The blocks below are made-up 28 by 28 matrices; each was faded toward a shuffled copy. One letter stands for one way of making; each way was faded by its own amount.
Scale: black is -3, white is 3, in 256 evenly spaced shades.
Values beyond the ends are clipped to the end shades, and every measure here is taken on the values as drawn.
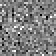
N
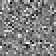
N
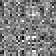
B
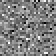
N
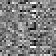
B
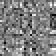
B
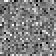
N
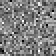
N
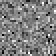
N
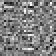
B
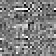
B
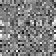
B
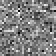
N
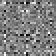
B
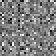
B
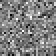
N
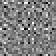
B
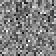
N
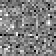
N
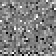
N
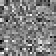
B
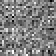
B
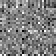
B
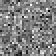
N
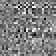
B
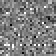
N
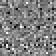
N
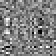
B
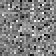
N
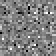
N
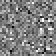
N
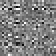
B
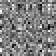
B
